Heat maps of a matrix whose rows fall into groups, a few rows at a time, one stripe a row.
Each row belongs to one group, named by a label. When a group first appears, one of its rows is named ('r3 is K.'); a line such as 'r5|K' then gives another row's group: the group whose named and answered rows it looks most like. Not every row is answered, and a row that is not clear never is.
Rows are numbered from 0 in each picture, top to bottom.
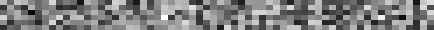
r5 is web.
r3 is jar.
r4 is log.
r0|log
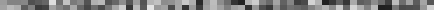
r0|log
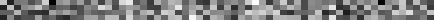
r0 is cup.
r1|web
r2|log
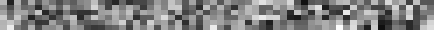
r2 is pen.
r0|cup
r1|log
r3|log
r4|jar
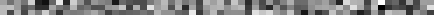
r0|jar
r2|cup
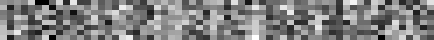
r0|jar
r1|cup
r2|web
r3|pen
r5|pen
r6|log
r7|cup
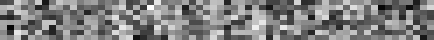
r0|pen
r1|jar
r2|pen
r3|pen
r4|log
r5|cup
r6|pen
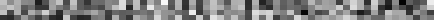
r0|jar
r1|jar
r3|pen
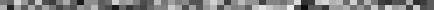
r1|cup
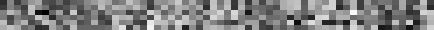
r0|web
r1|web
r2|jar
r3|pen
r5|jar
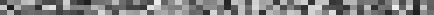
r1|log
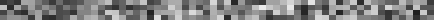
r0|web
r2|web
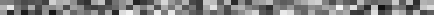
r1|jar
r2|cup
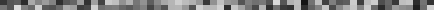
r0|web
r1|pen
